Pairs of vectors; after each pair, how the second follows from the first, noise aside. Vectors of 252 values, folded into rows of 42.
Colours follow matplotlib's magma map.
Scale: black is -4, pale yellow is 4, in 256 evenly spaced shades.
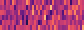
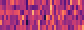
sign-scrambled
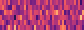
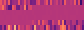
partly zeroed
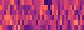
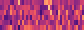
negated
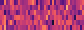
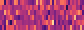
negated
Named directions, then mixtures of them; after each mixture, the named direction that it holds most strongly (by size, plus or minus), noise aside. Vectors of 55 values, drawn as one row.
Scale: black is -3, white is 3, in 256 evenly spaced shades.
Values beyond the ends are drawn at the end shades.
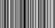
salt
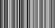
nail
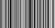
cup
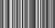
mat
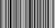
cup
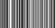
nail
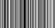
salt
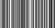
cup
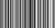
cup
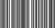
cup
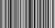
cup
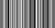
mat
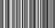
mat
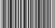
nail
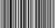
mat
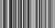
mat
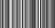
mat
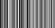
nail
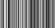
nail
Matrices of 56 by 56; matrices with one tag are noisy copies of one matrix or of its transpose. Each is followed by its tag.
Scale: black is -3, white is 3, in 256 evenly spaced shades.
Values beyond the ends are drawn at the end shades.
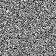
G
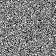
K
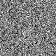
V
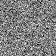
V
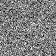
V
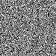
G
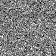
V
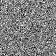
K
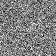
V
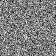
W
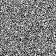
K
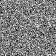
W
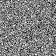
K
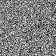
K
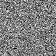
G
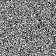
K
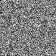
W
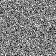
W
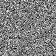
G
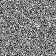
W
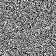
G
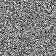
G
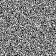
W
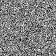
K
